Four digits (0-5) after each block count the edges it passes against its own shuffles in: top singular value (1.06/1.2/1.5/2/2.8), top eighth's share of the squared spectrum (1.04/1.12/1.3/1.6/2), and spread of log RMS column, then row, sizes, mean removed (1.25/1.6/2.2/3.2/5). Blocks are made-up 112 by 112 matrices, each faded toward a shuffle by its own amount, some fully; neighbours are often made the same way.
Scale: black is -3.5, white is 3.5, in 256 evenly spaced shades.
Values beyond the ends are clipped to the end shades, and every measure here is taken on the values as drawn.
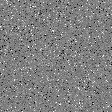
1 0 0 0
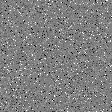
1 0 0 0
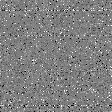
3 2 0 2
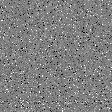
2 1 0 0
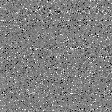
3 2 0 2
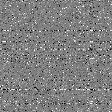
4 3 1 2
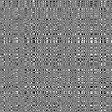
5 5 4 4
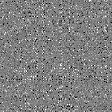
4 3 2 2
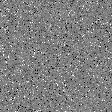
0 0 0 0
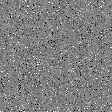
1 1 0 0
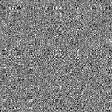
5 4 2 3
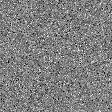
2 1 0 0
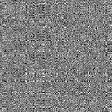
5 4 3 3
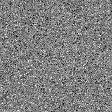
3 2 1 0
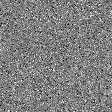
1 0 0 0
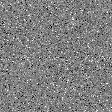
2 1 0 0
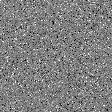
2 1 0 0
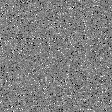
2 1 0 1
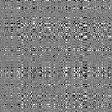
5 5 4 4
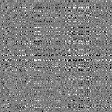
5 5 3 4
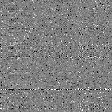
4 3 2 2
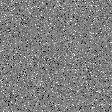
2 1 0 0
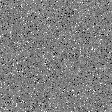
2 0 0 0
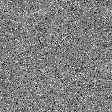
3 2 0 0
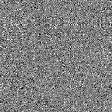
4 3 1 2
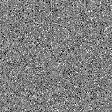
3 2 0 1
